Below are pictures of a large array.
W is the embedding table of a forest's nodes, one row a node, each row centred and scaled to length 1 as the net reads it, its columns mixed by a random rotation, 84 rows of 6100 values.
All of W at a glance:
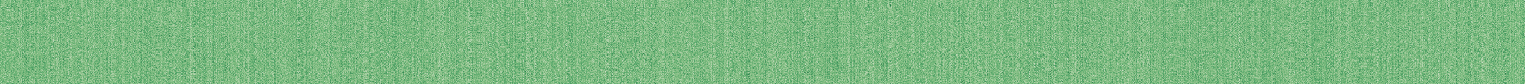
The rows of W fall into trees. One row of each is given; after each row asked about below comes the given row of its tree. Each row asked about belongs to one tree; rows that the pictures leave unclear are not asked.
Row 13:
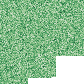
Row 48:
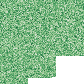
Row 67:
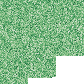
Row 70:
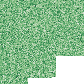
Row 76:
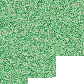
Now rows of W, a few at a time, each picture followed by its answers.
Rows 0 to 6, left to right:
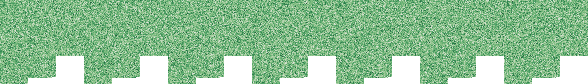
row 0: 76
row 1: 67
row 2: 76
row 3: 70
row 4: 76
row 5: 76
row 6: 76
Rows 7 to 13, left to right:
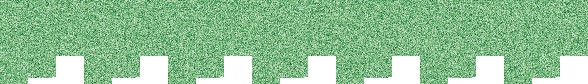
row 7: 13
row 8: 70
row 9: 13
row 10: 13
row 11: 67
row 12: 48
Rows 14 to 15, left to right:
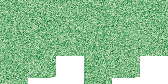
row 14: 48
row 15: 13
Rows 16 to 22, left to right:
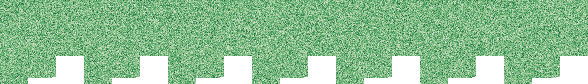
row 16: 70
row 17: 48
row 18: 48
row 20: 13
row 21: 67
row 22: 76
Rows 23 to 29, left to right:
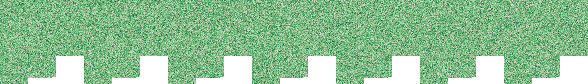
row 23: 70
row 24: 67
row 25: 48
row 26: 13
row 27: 76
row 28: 13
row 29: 76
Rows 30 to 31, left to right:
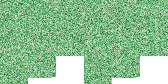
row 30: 70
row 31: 48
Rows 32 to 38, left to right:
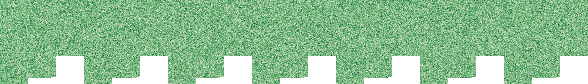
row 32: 13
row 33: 76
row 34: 48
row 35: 76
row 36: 67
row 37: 48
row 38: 76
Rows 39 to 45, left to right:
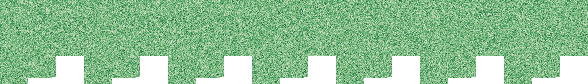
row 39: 48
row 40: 48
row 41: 48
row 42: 67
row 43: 70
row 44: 13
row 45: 70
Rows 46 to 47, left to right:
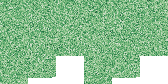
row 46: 67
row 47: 70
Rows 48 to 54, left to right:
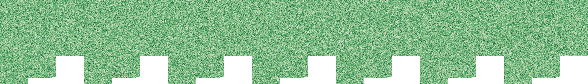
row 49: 76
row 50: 76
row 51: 48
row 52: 48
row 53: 13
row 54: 67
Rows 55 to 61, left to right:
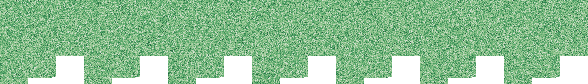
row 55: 67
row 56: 48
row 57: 13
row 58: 70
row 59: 70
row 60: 76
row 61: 76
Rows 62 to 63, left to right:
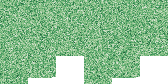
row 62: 70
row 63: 48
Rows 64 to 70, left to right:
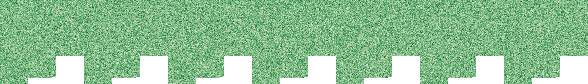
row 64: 48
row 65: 70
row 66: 48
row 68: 67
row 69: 70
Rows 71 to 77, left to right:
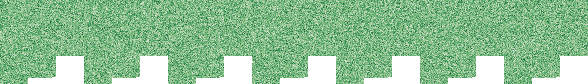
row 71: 76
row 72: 67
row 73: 76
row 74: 76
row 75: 13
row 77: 70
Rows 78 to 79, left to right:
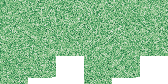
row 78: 76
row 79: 48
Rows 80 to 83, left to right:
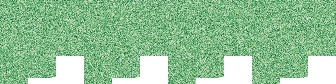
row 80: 48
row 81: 13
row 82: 48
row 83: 76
